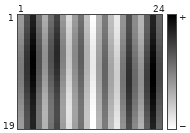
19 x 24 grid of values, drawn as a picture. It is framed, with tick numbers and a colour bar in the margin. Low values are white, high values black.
Slope: none. Stripes: upright, repeating 6 times. Ninth with the lowest average: bottom middle. Average level on the scale: 50%.
